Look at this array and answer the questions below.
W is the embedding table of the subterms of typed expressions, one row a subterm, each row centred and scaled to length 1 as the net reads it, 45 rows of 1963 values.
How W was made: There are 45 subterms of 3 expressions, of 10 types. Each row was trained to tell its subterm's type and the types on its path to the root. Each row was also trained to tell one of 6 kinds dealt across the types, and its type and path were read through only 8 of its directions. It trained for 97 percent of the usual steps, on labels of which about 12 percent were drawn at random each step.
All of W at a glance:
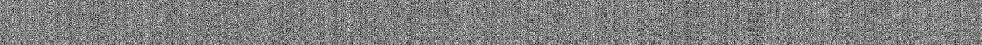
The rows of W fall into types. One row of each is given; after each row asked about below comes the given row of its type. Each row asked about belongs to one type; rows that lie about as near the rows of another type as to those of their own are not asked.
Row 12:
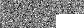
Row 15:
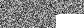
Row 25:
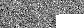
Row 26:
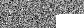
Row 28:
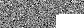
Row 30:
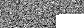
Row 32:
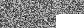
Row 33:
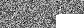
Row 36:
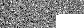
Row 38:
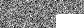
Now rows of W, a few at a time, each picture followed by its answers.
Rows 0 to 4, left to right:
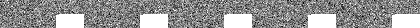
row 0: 12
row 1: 26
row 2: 32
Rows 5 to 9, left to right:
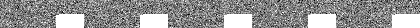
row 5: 30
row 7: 32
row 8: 12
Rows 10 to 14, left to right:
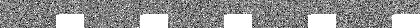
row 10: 12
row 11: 36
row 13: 26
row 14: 12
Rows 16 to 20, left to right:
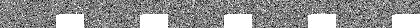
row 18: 28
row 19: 30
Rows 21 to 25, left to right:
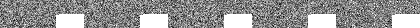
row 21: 26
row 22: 30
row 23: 36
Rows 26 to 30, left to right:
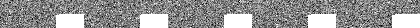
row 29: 26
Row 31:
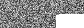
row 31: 33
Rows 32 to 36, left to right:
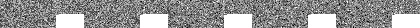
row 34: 26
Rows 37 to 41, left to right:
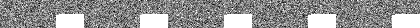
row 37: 32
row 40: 30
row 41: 30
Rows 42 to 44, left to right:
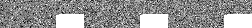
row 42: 33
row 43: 33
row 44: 33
